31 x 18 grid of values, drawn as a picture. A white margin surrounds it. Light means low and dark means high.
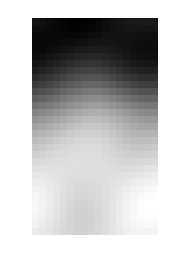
There are no lone odd cells. Values rise toward the top. The bottom right is the ninth with the lowest average. The bottom middle is the smoothest part.
